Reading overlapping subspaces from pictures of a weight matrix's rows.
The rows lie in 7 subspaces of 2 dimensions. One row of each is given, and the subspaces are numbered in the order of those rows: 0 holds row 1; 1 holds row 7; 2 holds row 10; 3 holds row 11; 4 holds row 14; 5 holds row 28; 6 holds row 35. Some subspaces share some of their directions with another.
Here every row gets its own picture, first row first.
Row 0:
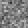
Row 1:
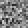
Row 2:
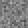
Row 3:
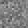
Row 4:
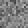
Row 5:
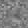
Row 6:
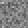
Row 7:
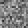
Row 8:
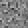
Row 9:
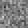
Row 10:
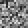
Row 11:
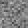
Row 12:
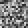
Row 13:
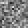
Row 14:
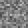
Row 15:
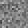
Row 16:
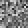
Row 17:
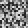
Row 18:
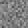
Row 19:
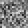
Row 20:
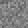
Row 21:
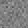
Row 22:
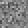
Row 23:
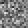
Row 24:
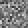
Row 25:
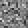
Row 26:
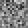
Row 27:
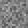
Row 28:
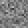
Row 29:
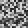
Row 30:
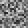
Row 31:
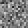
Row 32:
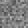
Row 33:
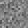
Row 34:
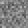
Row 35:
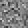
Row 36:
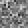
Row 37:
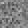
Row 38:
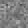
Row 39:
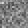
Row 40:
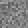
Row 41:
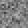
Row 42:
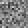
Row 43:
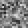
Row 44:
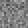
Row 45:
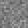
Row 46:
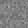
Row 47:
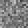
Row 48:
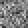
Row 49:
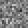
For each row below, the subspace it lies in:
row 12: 1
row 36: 2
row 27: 5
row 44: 2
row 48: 6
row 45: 3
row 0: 3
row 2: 3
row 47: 1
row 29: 5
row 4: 1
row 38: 4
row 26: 2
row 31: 0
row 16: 1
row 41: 4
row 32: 1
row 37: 0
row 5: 4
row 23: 5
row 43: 4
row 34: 6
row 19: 6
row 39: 6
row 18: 0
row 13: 3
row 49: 0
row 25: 6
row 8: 6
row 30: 5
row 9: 3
